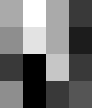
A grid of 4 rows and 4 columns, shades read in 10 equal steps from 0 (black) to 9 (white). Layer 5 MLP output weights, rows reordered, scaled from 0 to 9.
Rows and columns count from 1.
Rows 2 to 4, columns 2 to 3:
8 6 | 0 7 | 0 2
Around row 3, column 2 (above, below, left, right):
8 0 2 7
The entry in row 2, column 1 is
5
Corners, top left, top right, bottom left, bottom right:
6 2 5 3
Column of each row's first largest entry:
2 2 3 1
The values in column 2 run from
0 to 9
